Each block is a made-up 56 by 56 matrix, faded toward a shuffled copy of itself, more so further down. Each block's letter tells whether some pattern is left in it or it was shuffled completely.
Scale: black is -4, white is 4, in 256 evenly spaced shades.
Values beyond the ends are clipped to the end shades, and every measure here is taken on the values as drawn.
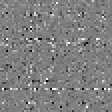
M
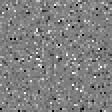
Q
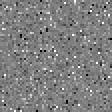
Q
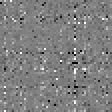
M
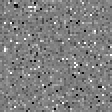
Q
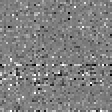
M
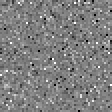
Q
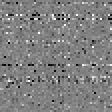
M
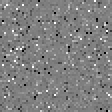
Q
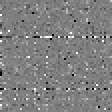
M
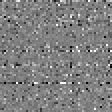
M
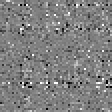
M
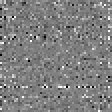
M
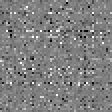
M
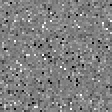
Q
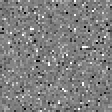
Q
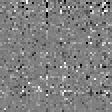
M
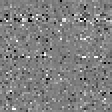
M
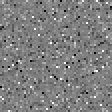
Q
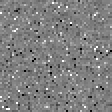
Q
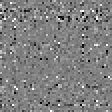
M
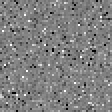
Q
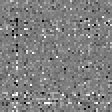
M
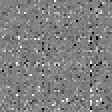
M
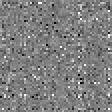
M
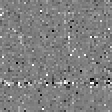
M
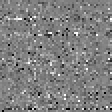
M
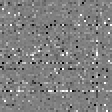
M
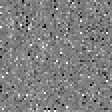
Q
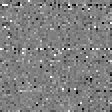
M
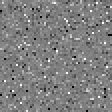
Q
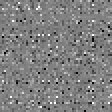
M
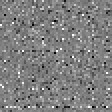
M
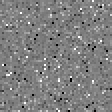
Q
